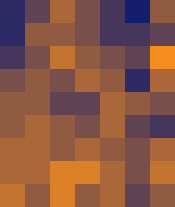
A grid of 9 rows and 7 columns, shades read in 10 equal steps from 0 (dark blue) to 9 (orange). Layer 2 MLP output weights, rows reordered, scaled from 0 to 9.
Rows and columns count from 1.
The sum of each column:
37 45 51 45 42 25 47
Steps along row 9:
down up down up down up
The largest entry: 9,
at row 3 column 7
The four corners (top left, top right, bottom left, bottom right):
1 5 7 5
